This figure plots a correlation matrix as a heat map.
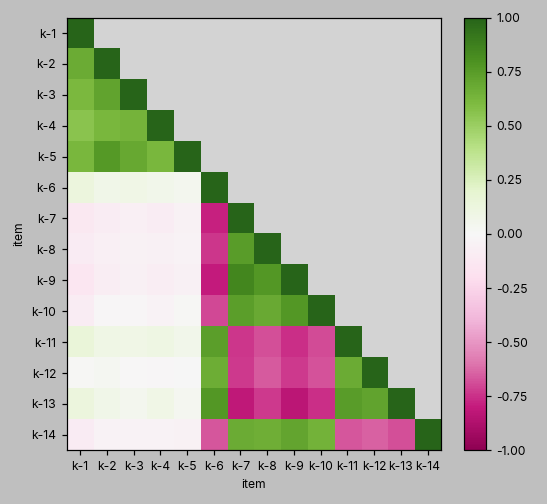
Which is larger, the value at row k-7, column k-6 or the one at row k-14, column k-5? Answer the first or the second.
the second
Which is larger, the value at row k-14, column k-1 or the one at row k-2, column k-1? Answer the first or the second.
the second
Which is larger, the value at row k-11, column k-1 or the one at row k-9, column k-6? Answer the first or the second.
the first
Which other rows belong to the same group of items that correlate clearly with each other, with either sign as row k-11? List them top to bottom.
k-6, k-7, k-8, k-9, k-10, k-12, k-13, k-14
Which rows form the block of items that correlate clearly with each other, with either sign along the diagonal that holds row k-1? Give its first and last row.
k-1 to k-5
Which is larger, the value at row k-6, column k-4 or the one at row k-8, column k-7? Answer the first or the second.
the second
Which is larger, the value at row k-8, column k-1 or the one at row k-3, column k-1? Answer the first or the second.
the second
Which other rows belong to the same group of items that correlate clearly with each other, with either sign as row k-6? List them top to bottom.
k-7, k-8, k-9, k-10, k-11, k-12, k-13, k-14
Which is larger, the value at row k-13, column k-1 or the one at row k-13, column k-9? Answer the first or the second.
the first
